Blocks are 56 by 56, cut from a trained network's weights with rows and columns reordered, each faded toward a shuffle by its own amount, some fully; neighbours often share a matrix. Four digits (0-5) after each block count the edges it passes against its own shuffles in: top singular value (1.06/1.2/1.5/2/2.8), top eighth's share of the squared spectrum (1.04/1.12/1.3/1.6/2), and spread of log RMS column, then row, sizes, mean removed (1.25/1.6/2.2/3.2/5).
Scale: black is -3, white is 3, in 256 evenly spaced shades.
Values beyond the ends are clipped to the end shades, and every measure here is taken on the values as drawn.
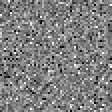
1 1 0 0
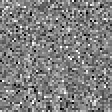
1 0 0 0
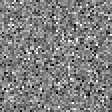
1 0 0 0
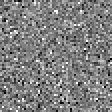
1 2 1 0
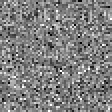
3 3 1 1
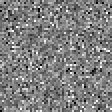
0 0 0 0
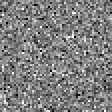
0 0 0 0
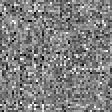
3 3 1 2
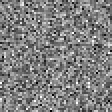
0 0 0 0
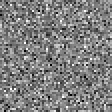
0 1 0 0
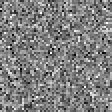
0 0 0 0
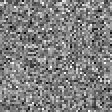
2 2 0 1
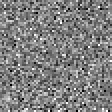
2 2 0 1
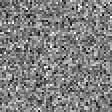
1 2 0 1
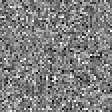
2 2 0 0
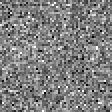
2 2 0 1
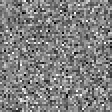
0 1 0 1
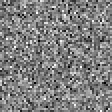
1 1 0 0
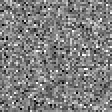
0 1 0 0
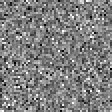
1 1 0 0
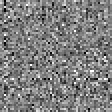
3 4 2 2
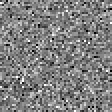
1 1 0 0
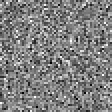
1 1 0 0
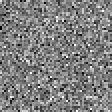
2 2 0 1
